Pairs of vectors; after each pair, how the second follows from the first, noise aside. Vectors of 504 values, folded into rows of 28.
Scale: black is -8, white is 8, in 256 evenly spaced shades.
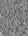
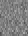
negated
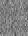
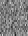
scaled up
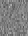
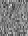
scaled up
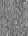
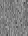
negated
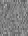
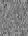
negated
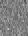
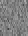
negated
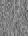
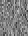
scaled up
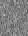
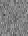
negated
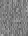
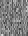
scaled up
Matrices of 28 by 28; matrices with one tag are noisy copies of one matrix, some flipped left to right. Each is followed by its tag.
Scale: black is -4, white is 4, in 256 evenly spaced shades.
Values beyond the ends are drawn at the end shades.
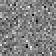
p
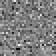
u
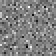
p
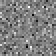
p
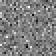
p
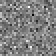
p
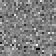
u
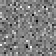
p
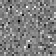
p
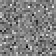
p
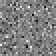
p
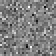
p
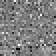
u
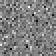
p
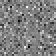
p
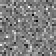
p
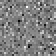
p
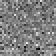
u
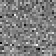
u
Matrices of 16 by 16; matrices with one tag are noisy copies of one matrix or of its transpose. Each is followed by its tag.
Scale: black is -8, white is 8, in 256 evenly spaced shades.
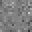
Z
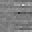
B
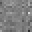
Z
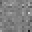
Z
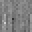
B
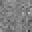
Z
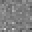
Z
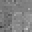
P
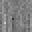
B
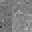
P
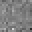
Z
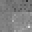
P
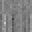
B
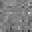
Z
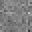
Z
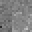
P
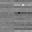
B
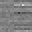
B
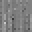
B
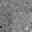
P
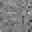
Z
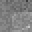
P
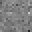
Z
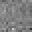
Z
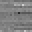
B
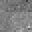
P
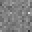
Z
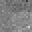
P
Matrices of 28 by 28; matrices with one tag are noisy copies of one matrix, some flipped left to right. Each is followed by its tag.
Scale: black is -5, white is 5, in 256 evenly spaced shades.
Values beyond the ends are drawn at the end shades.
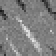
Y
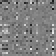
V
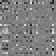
V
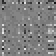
V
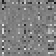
V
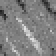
Y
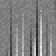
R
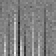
R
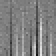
R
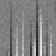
R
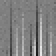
R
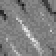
Y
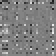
V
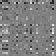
V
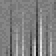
R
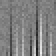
R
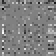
V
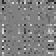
V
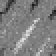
Y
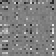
V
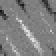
Y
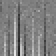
R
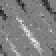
Y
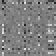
V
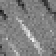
Y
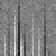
R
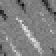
Y
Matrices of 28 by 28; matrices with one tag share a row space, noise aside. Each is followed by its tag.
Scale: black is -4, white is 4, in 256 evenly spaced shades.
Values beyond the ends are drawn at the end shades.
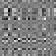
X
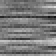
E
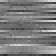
E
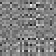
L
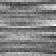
E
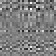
L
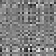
L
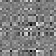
L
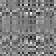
L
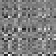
X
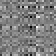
L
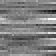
E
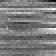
E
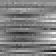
E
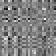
X
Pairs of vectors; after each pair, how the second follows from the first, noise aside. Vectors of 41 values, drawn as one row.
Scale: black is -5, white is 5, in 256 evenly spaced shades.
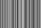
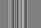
partly zeroed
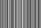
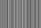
shrunk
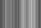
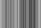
negated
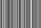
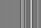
partly zeroed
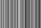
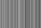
shrunk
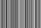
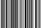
scaled up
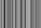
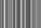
negated
